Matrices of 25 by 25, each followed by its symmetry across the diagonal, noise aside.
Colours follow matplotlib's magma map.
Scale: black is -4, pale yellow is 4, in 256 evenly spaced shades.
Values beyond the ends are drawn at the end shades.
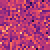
antisymmetric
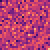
symmetric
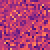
symmetric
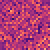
symmetric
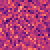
antisymmetric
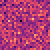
symmetric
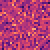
symmetric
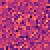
symmetric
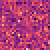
antisymmetric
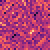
symmetric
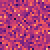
antisymmetric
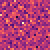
symmetric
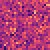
antisymmetric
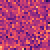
antisymmetric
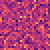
antisymmetric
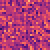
antisymmetric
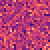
symmetric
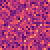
symmetric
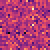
antisymmetric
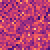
symmetric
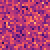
antisymmetric
